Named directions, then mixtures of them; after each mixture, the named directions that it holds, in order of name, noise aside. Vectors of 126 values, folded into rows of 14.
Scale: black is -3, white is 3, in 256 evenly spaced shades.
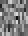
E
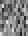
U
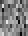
E, U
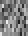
U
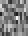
E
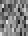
U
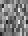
U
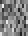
U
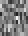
E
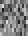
U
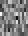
E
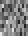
U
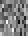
U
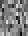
E, U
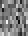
E, U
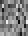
E, U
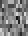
E, U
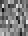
E, U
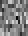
E, U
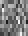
E, U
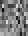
E, U
